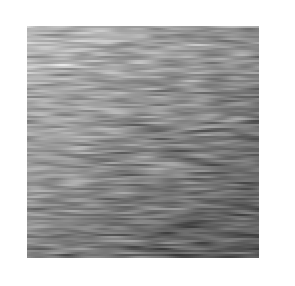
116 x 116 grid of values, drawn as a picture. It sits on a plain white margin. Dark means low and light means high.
The halves do not mirror each other. The ninth with the lowest average is the bottom right. Values rise toward the top left. Streaks run across, left to right. The values follow a bell shape. The ninth with the highest average is the top left.
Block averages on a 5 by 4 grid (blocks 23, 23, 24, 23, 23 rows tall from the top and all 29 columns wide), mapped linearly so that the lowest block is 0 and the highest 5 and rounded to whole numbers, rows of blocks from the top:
5443
4432
4321
3221
2100
